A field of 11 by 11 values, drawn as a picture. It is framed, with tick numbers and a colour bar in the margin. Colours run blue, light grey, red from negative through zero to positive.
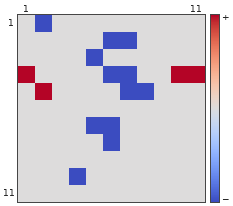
Slope: none. Stripes: none. Roughest part: top middle. Calmest part: bottom right. Ninth with the lowest average: top middle.
